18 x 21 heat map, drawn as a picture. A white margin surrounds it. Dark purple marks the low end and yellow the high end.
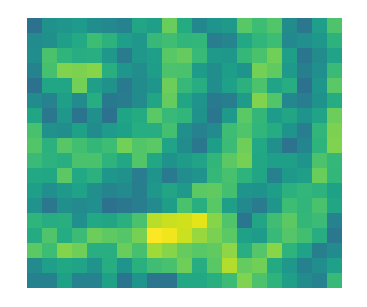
Mirror symmetry: none. Ninth with the highest average: bottom middle. Rings: centred on the top left. Odd patch: higher, in the bottom middle.
